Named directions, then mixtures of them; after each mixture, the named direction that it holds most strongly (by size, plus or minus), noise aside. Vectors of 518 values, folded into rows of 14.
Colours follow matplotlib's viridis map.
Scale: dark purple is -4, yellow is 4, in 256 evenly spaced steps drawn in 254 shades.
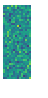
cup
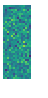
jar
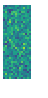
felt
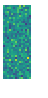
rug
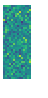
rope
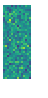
cup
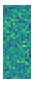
jar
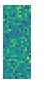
rug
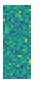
rope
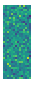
rug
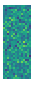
jar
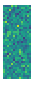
rope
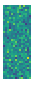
rug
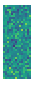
rug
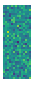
cup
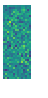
jar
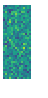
felt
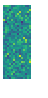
rope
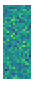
jar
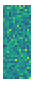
rug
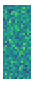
felt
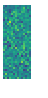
felt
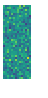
rug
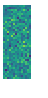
jar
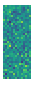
felt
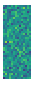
felt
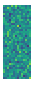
cup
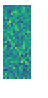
felt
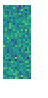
rug
